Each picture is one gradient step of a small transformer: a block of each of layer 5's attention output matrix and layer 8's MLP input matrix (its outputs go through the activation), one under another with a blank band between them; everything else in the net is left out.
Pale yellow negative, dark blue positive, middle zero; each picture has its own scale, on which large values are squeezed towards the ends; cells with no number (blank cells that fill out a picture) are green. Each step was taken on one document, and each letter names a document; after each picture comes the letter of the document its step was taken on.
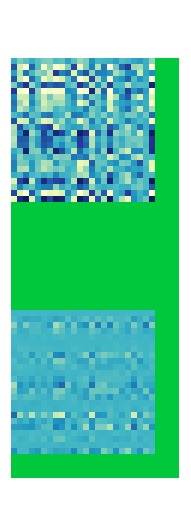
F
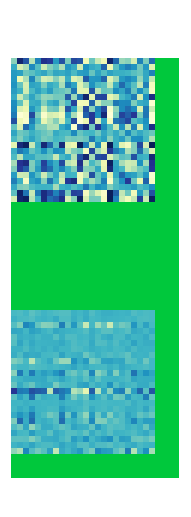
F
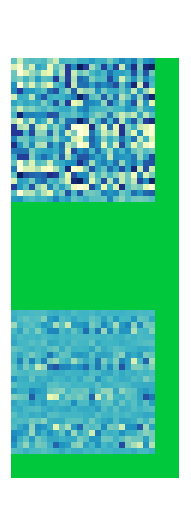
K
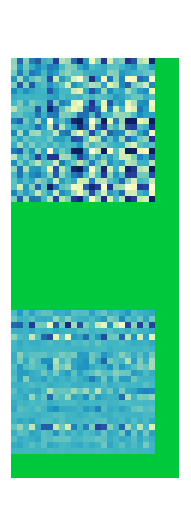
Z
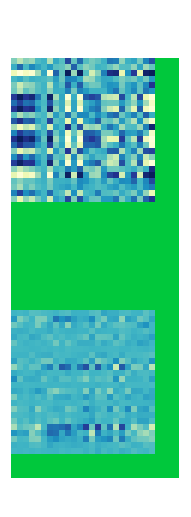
K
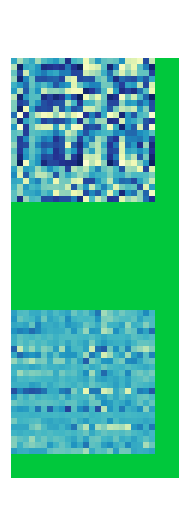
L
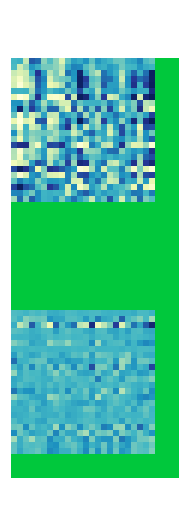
K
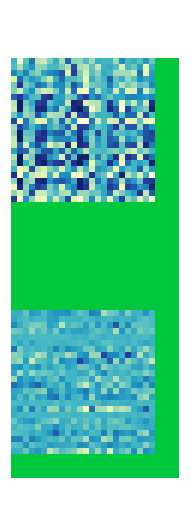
L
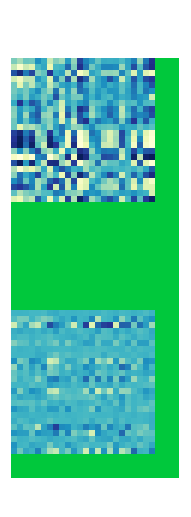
K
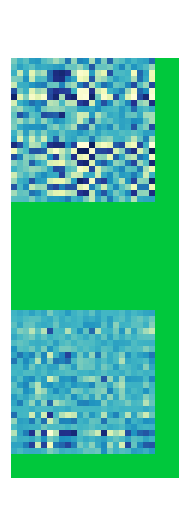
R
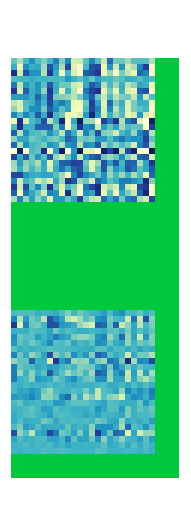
Z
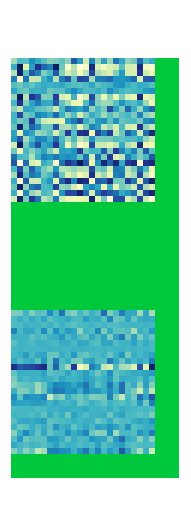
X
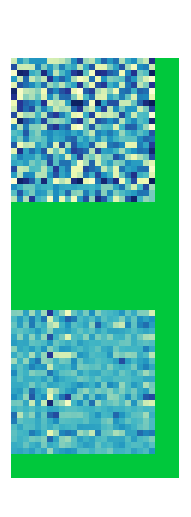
R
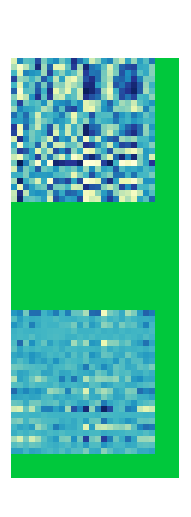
L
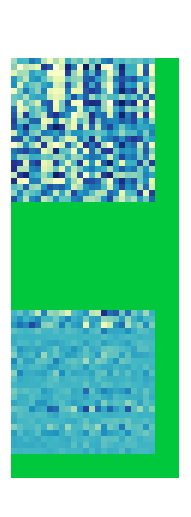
L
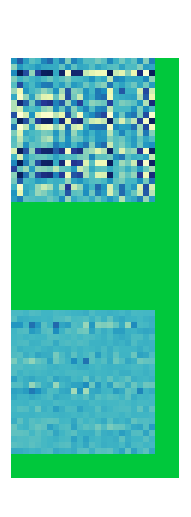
F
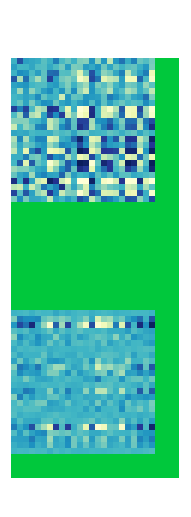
Z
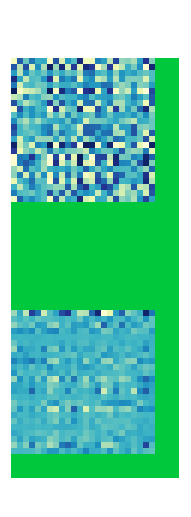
L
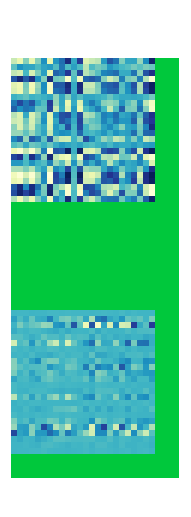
K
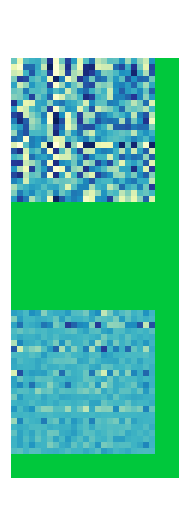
L
